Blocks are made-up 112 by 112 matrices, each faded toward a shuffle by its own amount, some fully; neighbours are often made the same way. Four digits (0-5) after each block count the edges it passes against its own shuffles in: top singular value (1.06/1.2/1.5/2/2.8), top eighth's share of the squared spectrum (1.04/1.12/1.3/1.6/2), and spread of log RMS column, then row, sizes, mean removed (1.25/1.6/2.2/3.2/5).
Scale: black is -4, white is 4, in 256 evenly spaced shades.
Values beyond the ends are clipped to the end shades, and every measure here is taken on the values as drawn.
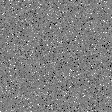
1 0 0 0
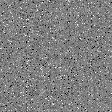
3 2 1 0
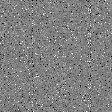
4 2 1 0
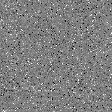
3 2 1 0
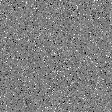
2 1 1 0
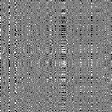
5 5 4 3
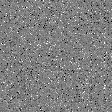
3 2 1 0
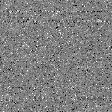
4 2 0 1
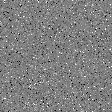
0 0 0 0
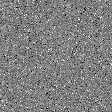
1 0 0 0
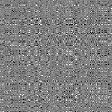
5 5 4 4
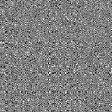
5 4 3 3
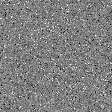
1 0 0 0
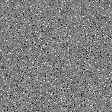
2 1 0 0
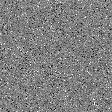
2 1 0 0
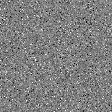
3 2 1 0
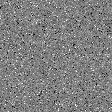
2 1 0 0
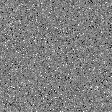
1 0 0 0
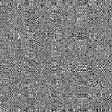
5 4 3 3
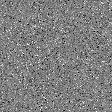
1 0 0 0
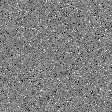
0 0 0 0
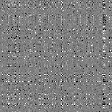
5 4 3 3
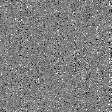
2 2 3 0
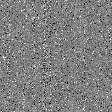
1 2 2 0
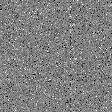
1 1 1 0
